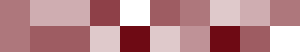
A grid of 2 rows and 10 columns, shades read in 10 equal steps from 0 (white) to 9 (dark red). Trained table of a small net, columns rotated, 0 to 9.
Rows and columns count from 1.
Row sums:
39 49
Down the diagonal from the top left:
5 6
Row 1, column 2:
3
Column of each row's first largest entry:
4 5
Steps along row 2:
up same down up down up up down down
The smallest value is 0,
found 2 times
